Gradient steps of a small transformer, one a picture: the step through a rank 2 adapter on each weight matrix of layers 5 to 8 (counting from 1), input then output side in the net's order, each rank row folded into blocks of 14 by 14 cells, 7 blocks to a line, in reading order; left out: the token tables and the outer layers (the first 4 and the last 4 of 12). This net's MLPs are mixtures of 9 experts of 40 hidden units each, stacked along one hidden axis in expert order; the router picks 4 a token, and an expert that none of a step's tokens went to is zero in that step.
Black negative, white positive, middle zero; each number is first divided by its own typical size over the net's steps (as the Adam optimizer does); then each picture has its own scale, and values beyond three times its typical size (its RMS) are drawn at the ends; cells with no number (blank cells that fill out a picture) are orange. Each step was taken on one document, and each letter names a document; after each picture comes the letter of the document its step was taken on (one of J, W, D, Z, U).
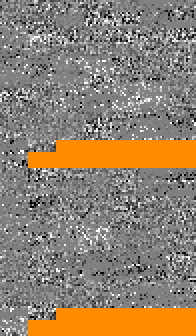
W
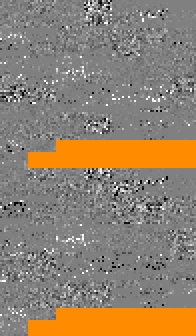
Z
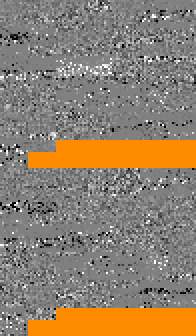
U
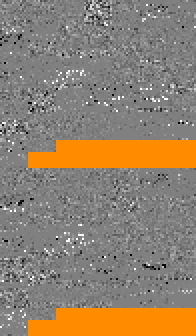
Z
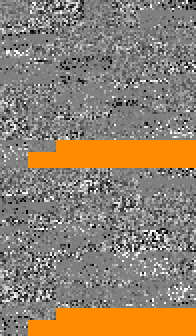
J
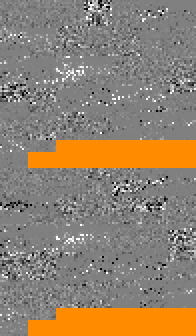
Z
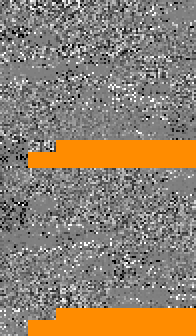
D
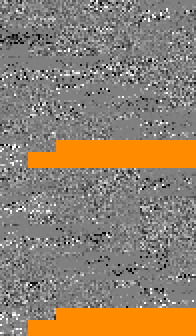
U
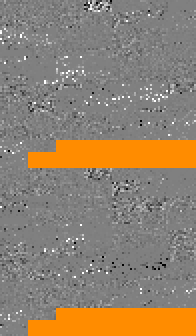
Z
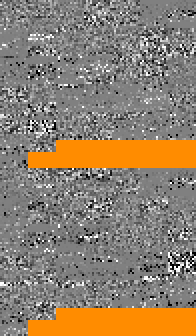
W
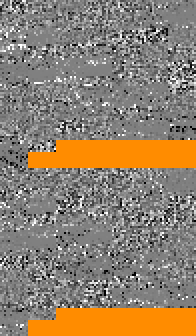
D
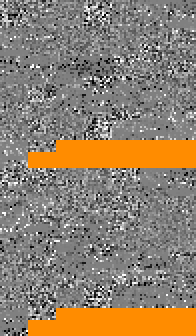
W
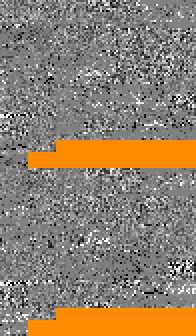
W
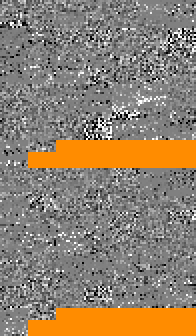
W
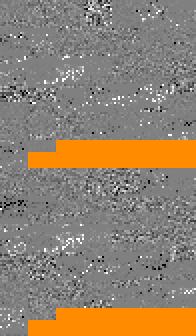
Z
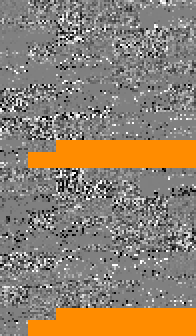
J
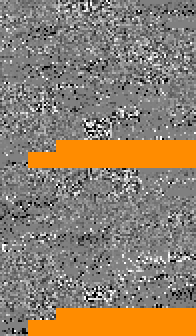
W
